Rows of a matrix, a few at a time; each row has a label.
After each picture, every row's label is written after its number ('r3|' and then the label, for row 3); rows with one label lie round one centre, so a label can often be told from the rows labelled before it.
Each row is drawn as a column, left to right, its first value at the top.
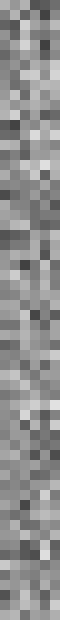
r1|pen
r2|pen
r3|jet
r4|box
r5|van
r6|box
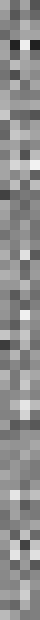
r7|pen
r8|van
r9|jet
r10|van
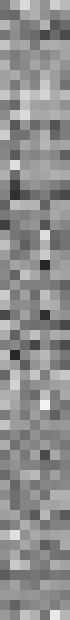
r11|box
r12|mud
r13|pen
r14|pen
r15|box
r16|pen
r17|pen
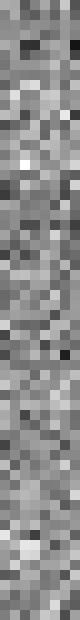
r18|mud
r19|pen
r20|van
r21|van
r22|pen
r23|box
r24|mud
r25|van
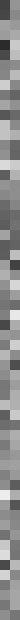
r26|van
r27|jet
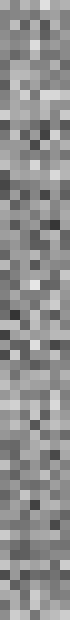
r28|mud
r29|box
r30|pen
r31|jet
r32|pen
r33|box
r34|pen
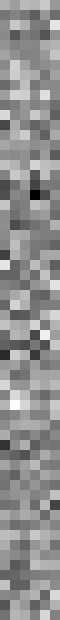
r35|mud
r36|box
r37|box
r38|mud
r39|pen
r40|jet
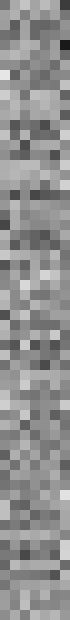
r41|box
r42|pen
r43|jet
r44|pen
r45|pen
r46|pen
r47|van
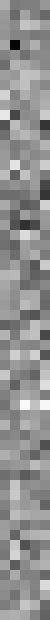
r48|pen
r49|van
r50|box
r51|box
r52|mud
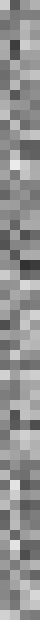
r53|pen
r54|van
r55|jet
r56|jet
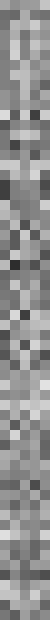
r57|mud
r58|jet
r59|box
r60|jet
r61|mud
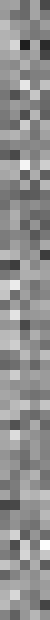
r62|jet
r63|jet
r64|van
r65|pen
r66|van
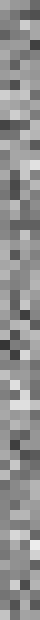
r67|pen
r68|mud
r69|box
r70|van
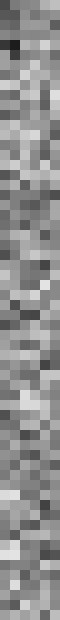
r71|van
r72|van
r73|box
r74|box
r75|jet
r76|pen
